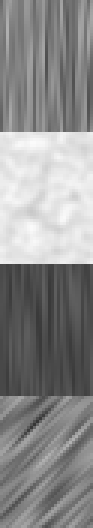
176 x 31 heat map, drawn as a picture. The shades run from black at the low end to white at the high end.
The table splits into 4 rows of 1 panel. Panel 1,1: middling, streaked downward. Panel 2,1: very high, blotchy, faint in contrast. Panel 3,1: low, streaked downward, faint in contrast. Panel 4,1: middling, slanting up to the right.
